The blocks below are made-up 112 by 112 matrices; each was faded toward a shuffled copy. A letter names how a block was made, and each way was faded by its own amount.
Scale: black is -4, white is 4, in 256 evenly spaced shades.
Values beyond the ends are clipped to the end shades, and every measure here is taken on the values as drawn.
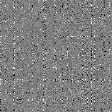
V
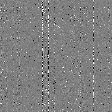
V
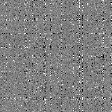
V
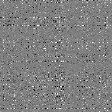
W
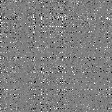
W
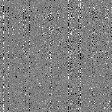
V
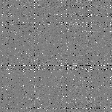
W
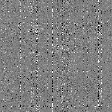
V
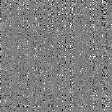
V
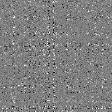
W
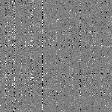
V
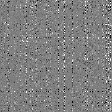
V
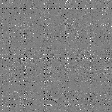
W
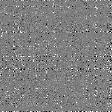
W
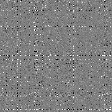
W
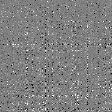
W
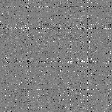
W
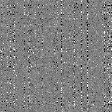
V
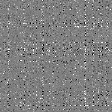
W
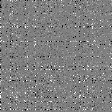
W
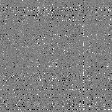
W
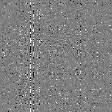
V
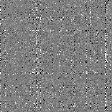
V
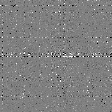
W
